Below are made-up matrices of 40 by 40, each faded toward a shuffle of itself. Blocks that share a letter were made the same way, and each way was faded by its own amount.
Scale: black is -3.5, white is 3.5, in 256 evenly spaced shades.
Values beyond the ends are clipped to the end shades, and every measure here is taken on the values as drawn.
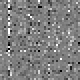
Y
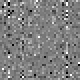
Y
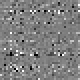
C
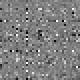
C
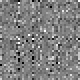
Y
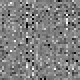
Y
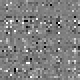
C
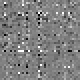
C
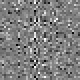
Y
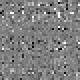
C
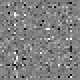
C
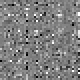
C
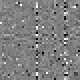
Y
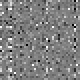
Y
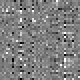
Y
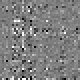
C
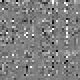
C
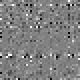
C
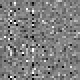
Y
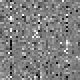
Y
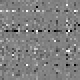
C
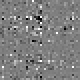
C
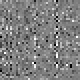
Y
